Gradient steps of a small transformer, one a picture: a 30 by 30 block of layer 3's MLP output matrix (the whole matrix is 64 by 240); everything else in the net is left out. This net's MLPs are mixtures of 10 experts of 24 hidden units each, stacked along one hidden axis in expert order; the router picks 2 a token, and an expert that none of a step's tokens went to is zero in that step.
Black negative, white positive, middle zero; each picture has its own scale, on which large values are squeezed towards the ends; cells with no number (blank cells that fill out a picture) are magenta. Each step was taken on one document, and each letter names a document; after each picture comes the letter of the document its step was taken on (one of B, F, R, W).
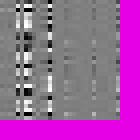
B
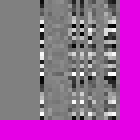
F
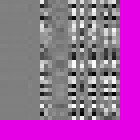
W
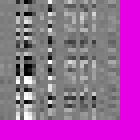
B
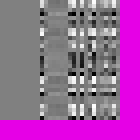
W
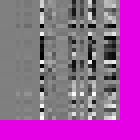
F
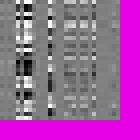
B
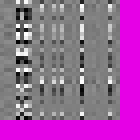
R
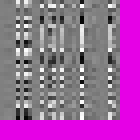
R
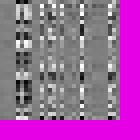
R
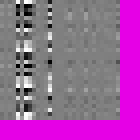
B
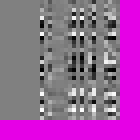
F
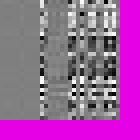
W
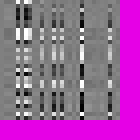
R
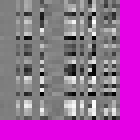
W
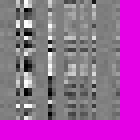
B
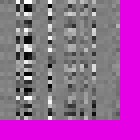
B
